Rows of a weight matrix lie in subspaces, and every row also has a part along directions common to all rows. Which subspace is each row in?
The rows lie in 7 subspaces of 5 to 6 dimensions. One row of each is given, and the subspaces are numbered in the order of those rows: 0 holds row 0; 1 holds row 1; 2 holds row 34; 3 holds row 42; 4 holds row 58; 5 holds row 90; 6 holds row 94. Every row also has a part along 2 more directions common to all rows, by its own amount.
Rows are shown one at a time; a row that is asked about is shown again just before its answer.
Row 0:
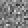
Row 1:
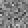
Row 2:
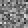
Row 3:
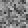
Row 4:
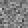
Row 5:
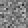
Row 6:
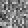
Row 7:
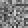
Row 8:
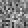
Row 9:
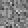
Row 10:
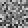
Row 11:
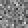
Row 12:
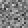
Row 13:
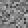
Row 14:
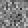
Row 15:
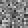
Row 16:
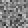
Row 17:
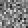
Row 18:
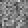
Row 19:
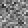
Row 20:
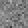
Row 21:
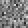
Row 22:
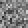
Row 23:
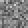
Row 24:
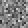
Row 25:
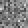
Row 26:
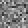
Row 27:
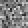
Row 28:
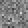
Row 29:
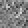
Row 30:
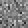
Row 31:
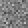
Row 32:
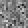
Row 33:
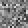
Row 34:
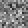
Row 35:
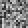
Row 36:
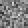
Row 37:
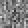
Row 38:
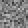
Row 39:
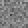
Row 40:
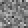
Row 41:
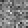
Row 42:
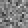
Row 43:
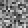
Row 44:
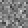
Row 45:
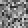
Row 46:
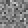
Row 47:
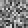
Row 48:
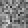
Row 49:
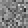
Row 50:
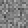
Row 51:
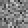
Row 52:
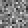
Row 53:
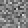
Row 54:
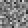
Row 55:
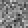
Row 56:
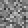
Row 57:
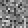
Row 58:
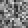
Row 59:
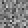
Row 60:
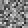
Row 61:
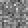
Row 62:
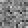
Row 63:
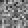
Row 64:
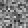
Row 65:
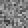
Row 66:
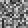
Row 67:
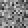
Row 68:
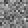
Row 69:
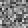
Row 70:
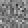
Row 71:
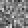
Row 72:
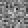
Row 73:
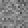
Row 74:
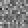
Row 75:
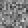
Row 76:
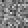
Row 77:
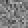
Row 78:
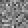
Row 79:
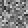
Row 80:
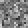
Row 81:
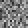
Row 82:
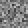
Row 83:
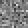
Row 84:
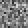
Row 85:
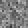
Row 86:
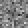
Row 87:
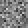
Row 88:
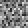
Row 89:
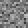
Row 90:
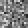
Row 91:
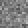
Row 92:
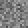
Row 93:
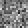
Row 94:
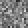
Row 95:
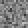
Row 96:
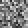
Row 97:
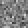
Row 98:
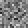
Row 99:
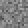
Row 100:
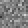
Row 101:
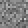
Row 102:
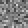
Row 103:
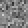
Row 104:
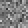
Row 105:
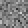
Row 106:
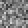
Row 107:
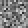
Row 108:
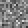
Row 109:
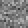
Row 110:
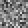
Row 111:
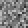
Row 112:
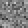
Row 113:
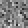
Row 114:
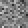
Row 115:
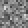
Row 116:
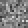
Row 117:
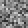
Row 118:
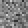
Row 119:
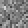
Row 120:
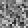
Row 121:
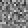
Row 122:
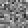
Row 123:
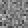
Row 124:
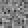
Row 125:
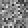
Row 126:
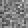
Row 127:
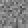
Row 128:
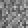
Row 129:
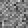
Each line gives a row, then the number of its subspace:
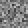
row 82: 3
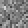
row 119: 1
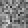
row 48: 6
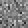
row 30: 4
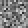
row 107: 6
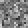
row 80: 4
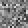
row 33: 3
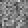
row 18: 4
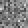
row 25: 5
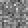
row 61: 4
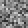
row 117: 1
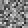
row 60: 1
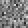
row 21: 4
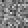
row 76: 0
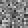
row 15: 5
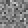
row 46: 4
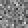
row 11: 4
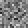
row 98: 1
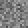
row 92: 6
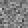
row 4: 3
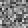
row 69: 3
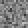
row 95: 6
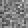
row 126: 5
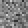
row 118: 3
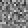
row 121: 2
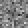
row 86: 4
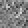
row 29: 2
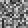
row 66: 4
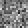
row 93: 3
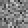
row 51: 5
